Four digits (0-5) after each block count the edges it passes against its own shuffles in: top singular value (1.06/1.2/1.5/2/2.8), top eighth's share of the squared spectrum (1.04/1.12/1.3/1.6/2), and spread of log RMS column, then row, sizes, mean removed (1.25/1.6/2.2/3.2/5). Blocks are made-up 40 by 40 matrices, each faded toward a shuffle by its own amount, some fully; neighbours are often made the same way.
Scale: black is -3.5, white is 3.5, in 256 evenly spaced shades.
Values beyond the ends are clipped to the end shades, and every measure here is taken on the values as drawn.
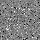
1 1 0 0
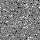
0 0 0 0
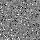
1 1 0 0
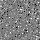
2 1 0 0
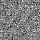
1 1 0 0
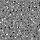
2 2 0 1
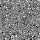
3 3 0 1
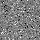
0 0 0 0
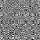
4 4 2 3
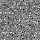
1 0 0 0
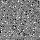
1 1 0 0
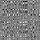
4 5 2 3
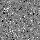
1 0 0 0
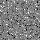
0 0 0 0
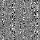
2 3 3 0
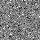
0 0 0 0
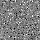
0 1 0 0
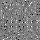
3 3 2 1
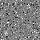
2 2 0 0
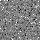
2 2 0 0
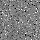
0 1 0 0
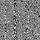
2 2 2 0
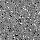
0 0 0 0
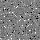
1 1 0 0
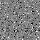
2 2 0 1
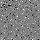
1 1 0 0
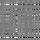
4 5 2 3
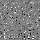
2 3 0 2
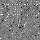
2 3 0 1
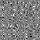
3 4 2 2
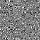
2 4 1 2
